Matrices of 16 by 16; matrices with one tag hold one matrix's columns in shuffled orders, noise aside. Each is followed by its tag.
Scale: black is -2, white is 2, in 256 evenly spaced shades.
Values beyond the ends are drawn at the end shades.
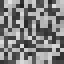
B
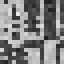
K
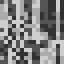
K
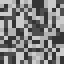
B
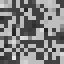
B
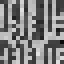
K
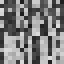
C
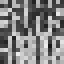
C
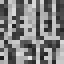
K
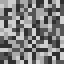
B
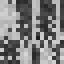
K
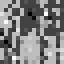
C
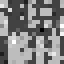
C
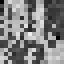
K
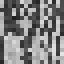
C
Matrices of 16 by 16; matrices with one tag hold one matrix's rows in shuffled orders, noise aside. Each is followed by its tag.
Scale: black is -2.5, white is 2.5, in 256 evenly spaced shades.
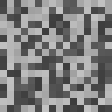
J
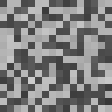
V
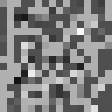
J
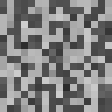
J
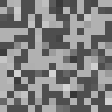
V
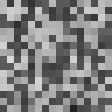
V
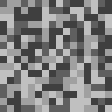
J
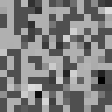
J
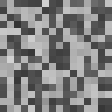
J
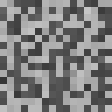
J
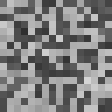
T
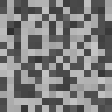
J
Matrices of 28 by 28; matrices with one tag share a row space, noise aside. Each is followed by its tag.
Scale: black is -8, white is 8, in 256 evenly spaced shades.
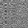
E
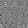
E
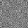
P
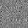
P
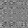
E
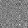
P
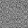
P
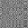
P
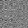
E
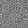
P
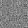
P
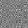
P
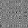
P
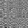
E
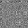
P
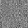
P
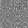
P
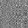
P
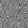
P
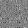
P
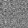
E
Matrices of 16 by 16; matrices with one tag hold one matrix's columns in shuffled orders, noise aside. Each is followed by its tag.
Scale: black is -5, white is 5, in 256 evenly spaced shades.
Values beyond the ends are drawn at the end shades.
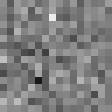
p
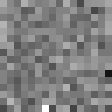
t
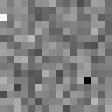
p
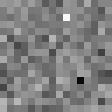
p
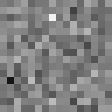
p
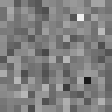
p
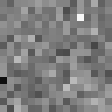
p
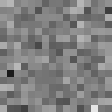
t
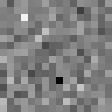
p
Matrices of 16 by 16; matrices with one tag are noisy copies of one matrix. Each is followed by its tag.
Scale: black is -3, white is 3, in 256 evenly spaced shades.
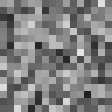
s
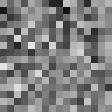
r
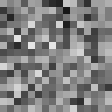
r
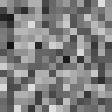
s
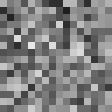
r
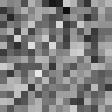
r
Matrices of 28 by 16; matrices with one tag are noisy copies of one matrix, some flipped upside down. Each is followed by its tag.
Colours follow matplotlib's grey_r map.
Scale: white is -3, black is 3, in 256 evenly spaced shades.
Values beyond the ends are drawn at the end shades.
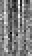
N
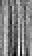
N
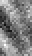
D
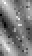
D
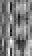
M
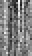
N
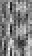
M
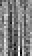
N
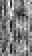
M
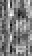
M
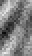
D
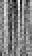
N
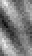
D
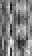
M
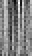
N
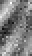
D
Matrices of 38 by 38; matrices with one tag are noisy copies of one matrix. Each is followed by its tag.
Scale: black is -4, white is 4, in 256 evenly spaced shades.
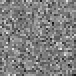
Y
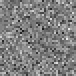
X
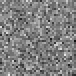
Y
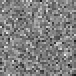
Y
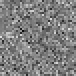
X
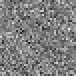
X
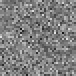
X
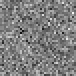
X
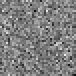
Y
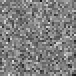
Y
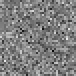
X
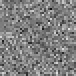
X
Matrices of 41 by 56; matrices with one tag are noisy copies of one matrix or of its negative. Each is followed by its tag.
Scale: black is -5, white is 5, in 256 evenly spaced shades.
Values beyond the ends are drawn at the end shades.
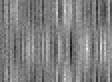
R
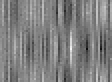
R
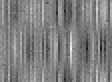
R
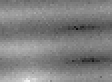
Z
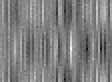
R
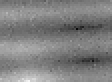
Z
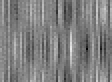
R
